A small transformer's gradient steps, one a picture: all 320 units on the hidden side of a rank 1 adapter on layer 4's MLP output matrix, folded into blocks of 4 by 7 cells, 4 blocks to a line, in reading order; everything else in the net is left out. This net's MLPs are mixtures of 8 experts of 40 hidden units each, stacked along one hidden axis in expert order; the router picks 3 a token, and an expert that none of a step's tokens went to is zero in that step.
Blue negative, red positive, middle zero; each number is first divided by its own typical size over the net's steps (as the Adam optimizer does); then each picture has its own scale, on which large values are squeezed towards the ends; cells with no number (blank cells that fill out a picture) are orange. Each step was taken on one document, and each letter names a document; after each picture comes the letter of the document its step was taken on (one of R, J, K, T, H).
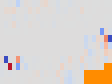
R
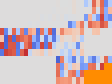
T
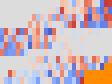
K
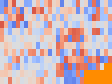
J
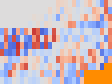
K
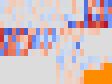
T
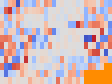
J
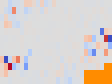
R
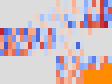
T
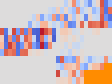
T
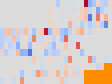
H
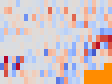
R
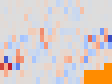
R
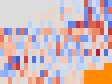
J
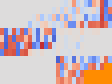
T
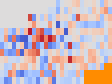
K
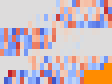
K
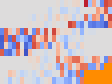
J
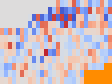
J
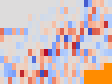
H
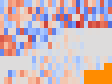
J
